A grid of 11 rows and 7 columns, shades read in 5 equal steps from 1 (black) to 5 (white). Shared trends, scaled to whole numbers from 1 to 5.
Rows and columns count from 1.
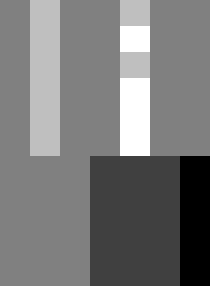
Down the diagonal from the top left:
3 4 3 3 5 3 1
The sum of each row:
23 24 23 24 24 24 16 16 16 16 16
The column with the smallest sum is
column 7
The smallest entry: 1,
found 5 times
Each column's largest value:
3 4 3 3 5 3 3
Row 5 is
3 4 3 3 5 3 3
